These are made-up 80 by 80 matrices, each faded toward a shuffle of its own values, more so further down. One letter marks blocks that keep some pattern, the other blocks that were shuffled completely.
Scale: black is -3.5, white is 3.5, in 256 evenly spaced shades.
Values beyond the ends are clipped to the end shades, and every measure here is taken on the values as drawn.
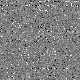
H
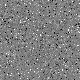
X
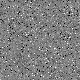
X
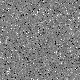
X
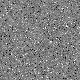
X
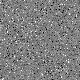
X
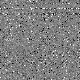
H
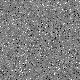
X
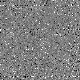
H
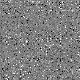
H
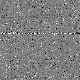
H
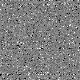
H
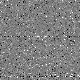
H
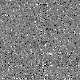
H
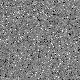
X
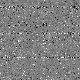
H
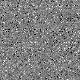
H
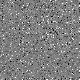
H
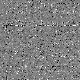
H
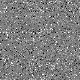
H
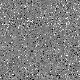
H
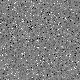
X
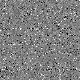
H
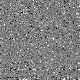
H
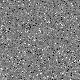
X
